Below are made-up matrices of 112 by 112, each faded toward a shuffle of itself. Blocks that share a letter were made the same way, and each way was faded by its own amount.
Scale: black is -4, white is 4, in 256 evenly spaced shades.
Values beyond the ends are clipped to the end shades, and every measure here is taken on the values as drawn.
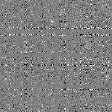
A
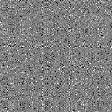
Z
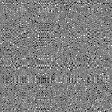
Z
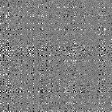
A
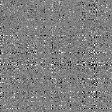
A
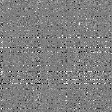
A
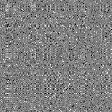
Z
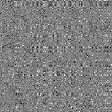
Z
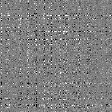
A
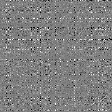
A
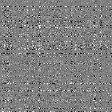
A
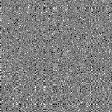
Z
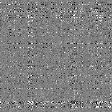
A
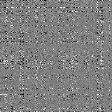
A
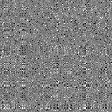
Z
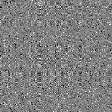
Z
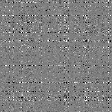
A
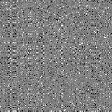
Z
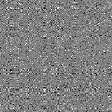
Z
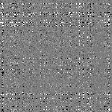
A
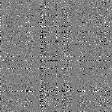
A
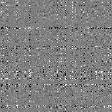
A
